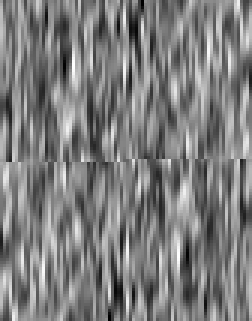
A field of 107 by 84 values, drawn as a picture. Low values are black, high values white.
Average level on the scale: 50%. Symmetry: a half turn. Grain: streaks running down. Histogram: bell-shaped. Slope: none.
